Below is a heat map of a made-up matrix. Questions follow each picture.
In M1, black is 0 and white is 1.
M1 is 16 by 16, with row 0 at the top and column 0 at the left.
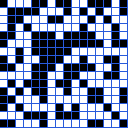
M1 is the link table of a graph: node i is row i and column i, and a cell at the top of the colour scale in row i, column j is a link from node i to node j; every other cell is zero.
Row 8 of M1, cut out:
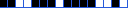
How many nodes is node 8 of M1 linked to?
6
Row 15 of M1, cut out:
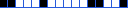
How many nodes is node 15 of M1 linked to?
10
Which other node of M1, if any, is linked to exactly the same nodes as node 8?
node 4
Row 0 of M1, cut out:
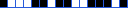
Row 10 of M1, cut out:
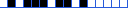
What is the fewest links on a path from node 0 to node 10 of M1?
1
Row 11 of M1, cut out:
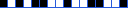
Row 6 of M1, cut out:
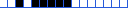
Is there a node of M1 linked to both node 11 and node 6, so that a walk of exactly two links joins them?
yes
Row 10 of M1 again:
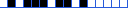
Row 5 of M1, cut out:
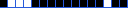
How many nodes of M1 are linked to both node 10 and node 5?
2
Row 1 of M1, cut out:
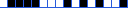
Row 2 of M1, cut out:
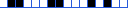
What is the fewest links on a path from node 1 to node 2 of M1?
2
